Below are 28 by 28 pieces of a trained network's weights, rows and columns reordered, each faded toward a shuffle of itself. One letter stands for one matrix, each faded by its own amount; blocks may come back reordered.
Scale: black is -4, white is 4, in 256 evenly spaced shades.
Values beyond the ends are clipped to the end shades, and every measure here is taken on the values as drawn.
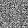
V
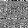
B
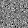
V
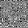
B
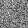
V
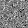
V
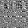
B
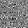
B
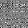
B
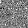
V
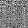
B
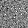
V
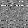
B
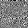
B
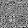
B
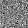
V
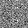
V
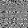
B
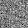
V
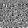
B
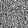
V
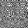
B
